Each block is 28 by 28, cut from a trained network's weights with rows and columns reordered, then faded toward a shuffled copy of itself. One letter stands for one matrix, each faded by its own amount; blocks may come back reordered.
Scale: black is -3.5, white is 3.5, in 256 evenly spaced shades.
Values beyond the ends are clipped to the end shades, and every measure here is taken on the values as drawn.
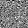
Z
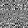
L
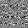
L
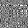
L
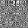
L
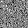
Z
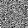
Z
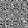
L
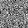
Z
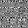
L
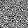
L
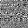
L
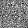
Z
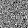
Z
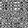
L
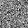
Z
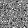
Z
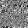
L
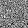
Z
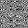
L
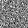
Z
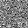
Z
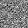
Z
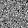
Z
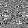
L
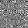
L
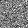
Z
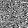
Z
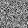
Z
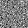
Z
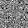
Z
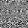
L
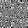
L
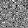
L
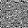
L
